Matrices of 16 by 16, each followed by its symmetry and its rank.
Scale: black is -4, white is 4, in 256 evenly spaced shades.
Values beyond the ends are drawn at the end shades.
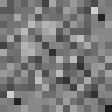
symmetric, full rank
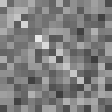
symmetric, full rank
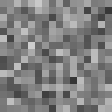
neither, full rank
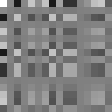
symmetric, rank one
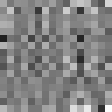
neither, rank three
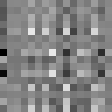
neither, rank two
